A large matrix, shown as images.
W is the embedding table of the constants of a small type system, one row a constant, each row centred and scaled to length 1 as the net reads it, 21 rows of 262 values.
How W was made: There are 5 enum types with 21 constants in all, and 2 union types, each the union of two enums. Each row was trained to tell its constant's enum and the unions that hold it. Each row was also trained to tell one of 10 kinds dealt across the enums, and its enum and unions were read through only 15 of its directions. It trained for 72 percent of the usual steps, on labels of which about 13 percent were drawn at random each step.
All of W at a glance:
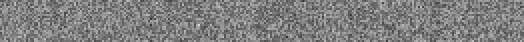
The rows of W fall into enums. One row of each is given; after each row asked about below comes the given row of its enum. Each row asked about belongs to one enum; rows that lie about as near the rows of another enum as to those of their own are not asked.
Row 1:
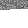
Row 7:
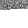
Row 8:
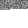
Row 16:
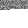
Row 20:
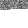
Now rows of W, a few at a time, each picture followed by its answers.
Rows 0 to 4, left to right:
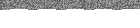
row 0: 8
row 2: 1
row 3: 7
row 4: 20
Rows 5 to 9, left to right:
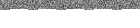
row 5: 7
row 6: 8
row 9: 20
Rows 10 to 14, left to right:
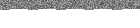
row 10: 1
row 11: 7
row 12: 8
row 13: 8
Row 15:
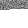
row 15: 16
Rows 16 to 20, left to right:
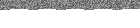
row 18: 7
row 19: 1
